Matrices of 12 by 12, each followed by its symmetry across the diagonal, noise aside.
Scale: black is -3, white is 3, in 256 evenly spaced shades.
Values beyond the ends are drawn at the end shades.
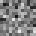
neither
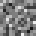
symmetric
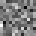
neither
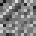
symmetric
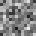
symmetric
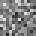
symmetric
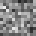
neither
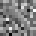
antisymmetric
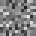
antisymmetric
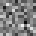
antisymmetric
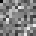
symmetric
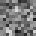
neither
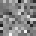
neither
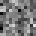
neither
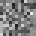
neither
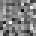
antisymmetric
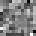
antisymmetric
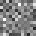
symmetric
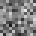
antisymmetric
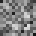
symmetric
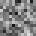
neither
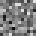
antisymmetric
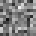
antisymmetric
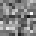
neither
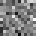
antisymmetric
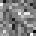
antisymmetric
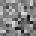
symmetric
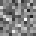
neither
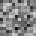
symmetric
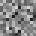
symmetric
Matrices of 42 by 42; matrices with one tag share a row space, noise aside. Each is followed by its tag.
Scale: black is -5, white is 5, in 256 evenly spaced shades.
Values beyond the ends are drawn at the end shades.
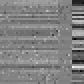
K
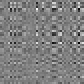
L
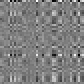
L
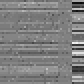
K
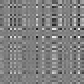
L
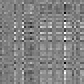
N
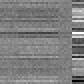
K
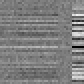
K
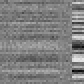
K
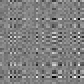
L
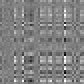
N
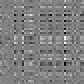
N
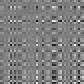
L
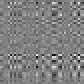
L
